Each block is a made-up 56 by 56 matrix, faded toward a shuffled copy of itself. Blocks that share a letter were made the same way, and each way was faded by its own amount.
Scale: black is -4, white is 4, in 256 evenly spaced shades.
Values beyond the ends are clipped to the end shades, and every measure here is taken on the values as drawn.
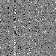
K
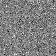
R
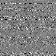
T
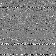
T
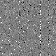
K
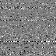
T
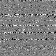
T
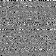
T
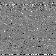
T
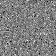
R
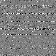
T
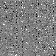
K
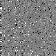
K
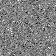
R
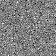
R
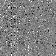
K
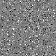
K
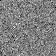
R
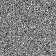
R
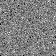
R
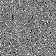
R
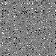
K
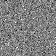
R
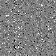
K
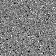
R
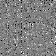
K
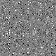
K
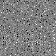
K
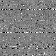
T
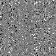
K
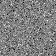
R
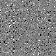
K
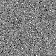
R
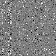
K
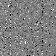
K
